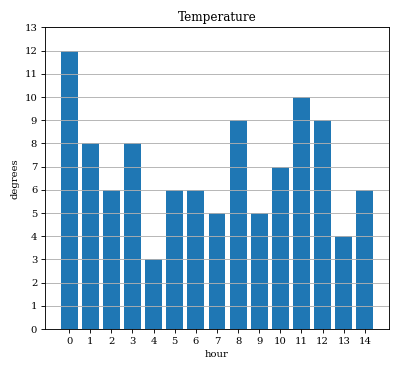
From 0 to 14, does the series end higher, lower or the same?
lower
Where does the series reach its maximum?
0
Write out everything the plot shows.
Title: Temperature
x-axis: hour, ticks 0 1 2 3 4 5 6 7 8 9 10 11 12 13 14
y-axis: degrees, ticks 0 1 2 3 4 5 6 7 8 9 10 11 12 13
Values:
12 8 6 8 3 6 6 5 9 5 7 10 9 4 6
